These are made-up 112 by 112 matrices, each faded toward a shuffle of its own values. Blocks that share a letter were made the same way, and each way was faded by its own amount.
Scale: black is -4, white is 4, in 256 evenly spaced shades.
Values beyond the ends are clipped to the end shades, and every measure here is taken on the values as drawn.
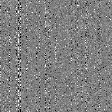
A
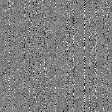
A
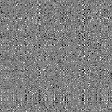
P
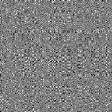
P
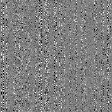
A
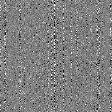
A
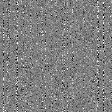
A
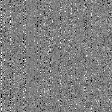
A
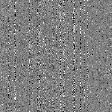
A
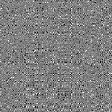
P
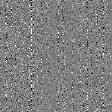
A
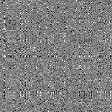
P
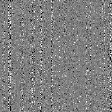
A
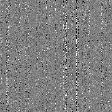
A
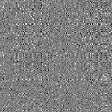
P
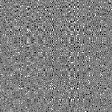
P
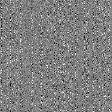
A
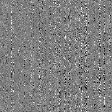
A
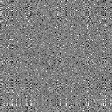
P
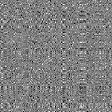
P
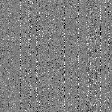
A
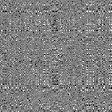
P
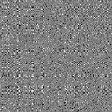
P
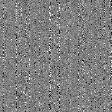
A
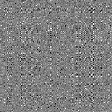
P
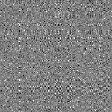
P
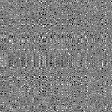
P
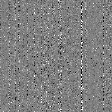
A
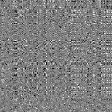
P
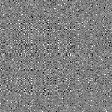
P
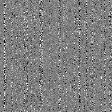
A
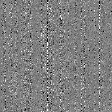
A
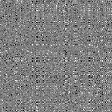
P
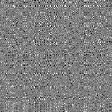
P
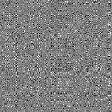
P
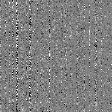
A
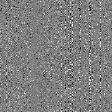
A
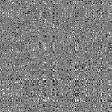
P
